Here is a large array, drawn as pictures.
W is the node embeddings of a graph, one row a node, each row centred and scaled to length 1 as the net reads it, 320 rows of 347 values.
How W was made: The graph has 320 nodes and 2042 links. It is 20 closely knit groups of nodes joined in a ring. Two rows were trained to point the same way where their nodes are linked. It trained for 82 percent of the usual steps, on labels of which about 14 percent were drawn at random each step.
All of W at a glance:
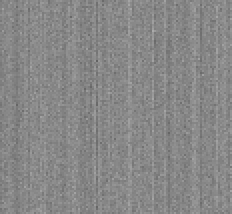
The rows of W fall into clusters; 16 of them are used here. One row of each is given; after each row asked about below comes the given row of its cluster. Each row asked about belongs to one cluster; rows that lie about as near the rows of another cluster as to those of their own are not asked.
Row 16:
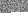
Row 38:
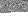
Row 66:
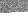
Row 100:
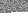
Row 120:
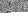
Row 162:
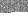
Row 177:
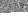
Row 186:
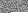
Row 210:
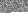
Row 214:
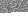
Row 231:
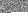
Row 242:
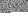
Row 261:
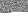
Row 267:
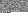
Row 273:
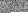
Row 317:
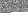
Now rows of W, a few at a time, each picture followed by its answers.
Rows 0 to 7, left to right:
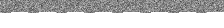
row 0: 273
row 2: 177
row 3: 186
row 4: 273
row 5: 162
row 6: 273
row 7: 66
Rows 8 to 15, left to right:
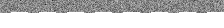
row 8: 267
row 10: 317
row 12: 16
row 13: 16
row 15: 16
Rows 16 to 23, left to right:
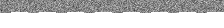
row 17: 38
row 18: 214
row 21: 214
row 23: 267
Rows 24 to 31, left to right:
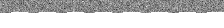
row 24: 317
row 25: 267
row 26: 162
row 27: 273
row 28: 120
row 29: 177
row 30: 177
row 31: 100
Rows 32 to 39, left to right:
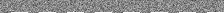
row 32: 186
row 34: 120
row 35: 100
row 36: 273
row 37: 242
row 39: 231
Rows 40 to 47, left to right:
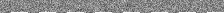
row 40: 120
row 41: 317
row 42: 267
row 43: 242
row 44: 210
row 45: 186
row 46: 177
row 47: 100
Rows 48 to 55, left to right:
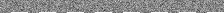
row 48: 273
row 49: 317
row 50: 267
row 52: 120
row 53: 186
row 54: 66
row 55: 210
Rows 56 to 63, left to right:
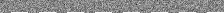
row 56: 38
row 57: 214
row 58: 16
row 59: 120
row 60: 100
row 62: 267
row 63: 210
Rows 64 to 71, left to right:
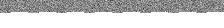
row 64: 242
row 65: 120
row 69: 120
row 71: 273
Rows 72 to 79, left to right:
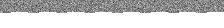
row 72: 162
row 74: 38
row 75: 16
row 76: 16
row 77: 100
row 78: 261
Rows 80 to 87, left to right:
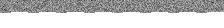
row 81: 231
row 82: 177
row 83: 267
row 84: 177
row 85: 210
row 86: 214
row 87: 66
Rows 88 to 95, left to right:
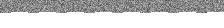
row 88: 214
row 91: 100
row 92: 210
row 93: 242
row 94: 66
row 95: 16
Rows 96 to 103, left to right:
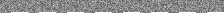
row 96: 38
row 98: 317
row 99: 210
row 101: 177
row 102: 261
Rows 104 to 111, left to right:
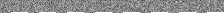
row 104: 317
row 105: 317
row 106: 242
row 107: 210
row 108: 267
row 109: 38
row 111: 177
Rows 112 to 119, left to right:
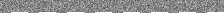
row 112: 317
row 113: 273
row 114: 273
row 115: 38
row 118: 16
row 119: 317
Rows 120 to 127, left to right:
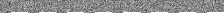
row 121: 273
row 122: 16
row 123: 231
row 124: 242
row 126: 100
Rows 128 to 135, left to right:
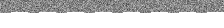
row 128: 38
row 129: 210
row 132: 16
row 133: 261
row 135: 177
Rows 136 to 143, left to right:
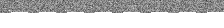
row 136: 66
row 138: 16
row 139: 100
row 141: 162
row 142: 210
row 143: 66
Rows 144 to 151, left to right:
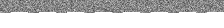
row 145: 231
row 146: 120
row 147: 267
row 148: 66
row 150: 231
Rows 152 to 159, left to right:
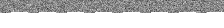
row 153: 267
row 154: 38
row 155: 231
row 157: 273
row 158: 100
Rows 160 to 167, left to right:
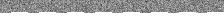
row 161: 162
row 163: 16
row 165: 273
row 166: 186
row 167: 38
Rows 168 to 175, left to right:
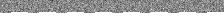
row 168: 162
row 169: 177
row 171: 261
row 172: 38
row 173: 242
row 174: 186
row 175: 162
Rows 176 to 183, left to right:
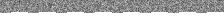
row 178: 100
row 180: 231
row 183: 177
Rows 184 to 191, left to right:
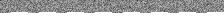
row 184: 100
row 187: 177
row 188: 267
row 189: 267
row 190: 242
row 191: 317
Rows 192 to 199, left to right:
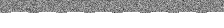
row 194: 38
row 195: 38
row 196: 100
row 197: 100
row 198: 120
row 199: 210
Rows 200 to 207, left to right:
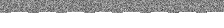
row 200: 177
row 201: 66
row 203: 16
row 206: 231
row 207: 38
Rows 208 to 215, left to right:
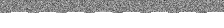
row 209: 231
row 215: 162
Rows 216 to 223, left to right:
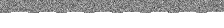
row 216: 66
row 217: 231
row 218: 261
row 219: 100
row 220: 231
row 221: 210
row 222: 100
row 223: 210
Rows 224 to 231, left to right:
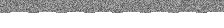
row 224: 273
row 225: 261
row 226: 214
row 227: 16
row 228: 186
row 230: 210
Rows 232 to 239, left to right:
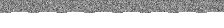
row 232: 317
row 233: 210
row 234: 261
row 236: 162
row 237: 231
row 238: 242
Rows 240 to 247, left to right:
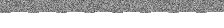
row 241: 38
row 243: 267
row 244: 16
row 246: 177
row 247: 66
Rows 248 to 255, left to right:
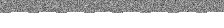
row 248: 186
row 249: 16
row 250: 317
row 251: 267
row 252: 38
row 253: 177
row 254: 186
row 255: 38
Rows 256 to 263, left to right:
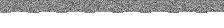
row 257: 317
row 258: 273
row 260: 261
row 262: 16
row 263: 261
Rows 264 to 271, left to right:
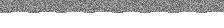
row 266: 66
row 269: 100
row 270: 317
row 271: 38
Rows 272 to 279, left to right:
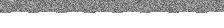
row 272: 210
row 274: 100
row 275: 231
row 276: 186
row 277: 177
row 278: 16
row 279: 317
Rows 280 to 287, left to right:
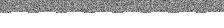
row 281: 100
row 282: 242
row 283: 231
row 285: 177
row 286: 186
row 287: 66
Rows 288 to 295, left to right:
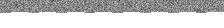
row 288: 273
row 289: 177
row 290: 214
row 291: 177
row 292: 273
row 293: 120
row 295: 66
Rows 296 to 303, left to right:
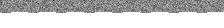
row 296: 162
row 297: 210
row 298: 66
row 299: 267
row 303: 38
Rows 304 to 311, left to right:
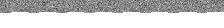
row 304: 242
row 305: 120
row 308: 38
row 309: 214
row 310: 231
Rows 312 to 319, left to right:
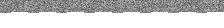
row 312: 273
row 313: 273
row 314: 66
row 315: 66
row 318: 273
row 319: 162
